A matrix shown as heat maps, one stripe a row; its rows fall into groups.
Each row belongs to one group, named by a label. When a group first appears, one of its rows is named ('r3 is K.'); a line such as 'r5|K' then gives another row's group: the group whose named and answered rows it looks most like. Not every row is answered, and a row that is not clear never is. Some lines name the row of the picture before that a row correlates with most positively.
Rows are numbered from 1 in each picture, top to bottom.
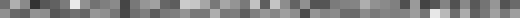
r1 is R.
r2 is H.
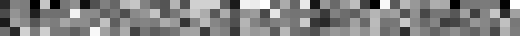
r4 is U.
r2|R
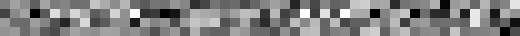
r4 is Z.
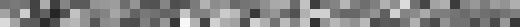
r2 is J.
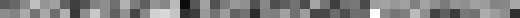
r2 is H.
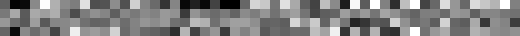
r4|J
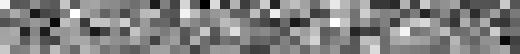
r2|R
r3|J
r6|H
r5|Z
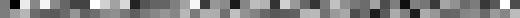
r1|U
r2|J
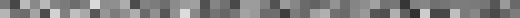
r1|U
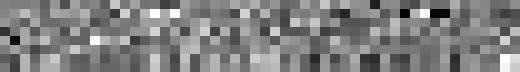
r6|R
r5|U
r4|R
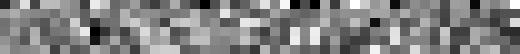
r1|U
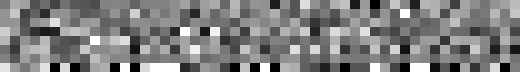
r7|U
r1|J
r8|H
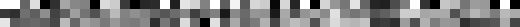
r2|J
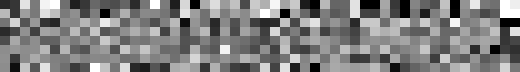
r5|Z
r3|Z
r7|U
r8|U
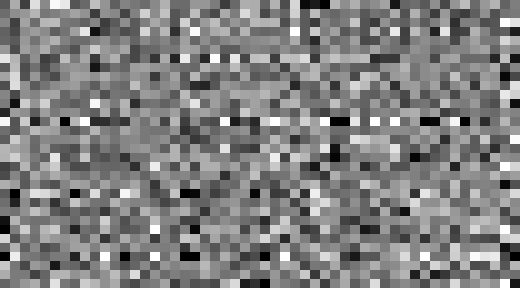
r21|Z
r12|U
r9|Z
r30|H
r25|Z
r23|J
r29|Z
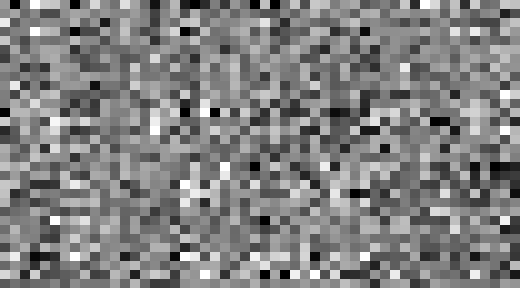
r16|R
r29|R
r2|Z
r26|Z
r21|R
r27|R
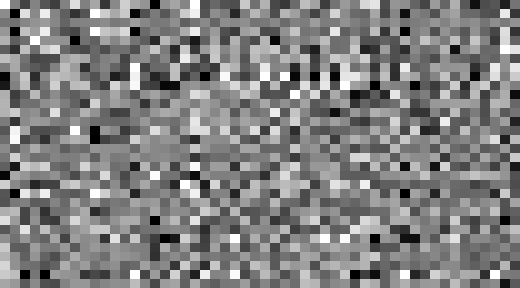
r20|Z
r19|U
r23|R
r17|U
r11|U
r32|Z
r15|R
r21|R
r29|Z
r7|R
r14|U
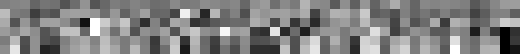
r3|U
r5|Z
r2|R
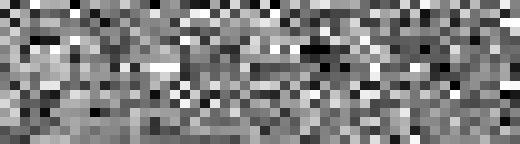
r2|R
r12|R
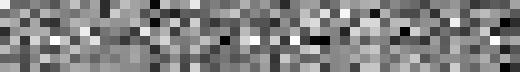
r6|Z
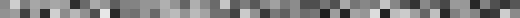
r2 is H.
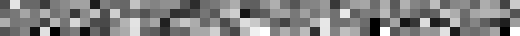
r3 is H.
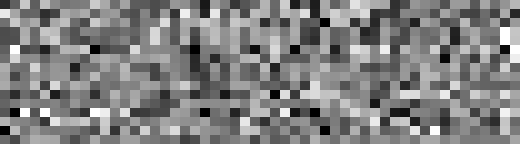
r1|U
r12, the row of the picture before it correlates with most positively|3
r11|J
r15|H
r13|U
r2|R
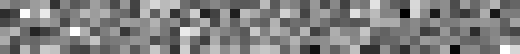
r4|R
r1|H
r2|U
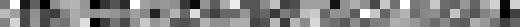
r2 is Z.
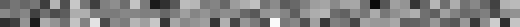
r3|R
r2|J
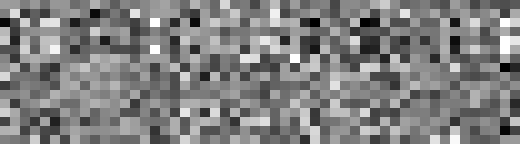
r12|U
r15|Z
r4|U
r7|U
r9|R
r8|Z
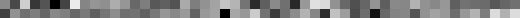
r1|J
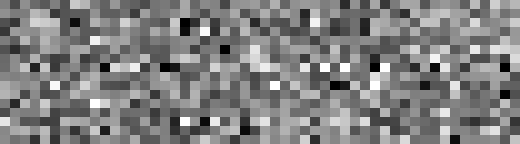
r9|H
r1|J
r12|U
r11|Z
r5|U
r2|H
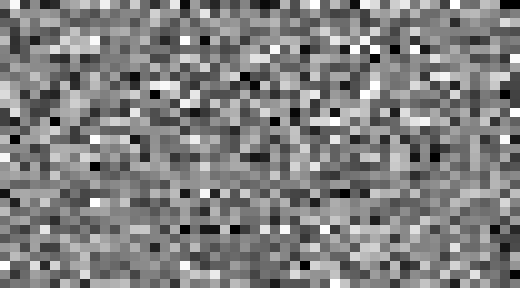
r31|U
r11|Z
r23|U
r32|J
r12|R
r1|Z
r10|H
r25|J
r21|U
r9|H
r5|R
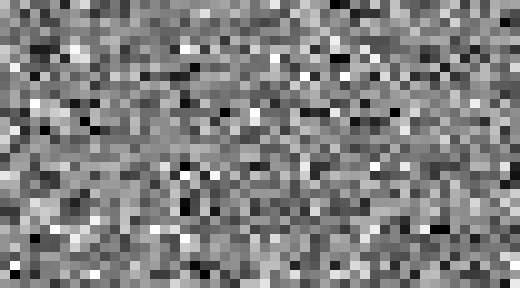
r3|Z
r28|R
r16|H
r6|R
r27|R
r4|J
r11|Z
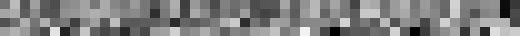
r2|Z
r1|Z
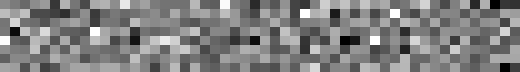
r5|H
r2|J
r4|U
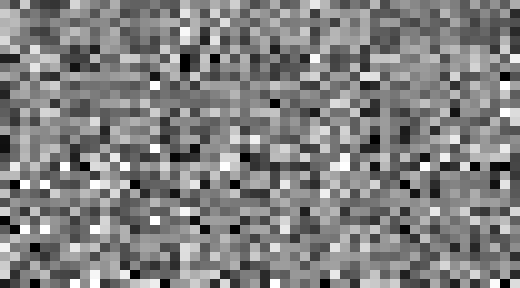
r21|U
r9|Z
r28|R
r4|R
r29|R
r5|R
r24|H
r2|R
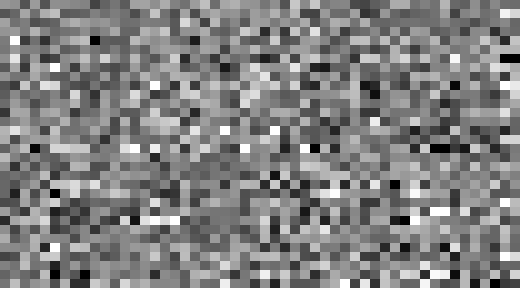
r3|R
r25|H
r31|H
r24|H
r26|J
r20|J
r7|Z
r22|J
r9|H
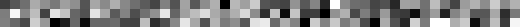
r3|H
